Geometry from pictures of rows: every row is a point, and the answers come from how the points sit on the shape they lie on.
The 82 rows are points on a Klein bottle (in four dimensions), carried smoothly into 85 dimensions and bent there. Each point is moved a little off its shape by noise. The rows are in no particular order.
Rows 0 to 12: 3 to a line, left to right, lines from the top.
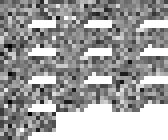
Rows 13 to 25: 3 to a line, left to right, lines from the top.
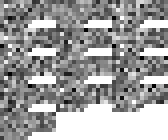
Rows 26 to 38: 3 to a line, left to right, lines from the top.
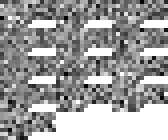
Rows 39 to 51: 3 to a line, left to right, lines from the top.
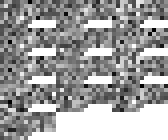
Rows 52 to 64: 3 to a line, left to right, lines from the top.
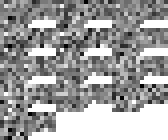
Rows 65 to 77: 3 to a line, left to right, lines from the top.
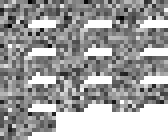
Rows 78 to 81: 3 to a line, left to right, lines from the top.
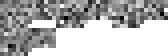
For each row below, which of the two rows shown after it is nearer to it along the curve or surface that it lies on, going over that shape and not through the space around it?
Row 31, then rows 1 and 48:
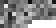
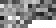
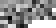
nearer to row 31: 1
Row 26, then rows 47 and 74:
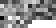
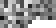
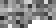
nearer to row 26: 47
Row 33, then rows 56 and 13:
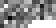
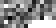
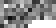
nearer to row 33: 56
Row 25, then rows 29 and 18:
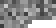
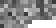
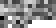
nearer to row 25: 29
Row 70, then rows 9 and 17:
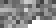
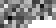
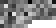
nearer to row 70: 17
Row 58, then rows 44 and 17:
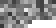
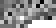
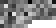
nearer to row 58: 44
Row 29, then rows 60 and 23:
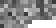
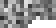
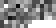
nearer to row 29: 60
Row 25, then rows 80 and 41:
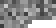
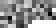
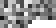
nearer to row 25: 41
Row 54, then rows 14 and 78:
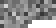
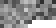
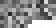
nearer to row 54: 14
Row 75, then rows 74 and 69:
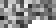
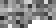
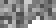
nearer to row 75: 69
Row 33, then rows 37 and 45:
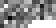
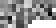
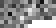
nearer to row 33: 37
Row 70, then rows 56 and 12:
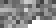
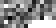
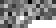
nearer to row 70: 12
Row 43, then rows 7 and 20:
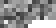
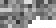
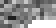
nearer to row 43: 20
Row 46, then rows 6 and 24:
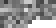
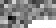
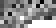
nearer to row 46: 24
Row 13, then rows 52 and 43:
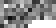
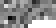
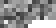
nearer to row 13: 52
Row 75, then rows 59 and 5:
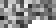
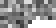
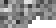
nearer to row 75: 5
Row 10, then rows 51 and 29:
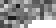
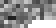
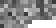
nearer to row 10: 51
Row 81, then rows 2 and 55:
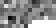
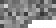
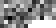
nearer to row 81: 55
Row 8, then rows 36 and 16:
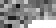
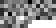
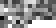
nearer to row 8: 36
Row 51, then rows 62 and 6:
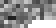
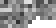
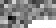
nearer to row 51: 6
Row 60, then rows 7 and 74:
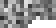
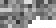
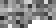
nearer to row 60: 7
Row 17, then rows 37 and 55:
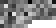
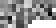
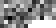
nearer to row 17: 55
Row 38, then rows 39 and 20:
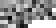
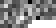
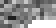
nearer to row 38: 20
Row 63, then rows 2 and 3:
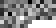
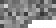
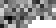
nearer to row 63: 2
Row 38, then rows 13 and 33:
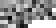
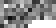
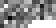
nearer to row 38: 33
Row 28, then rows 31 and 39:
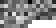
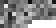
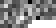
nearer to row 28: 31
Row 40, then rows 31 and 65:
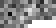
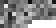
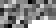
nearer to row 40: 31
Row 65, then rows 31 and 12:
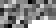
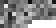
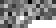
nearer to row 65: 31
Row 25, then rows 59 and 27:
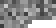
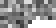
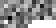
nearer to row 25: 59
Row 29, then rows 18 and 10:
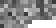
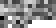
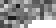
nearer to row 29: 18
